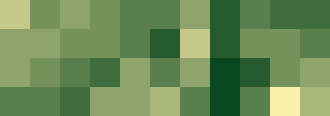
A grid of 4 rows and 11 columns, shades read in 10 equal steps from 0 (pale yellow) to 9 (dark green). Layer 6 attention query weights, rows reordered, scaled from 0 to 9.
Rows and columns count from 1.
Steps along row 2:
same up same up up down up down same up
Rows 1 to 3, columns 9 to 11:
6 7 7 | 5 5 6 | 8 5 4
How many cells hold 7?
4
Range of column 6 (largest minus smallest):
5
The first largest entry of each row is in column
8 6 8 8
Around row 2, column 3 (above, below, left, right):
4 6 4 5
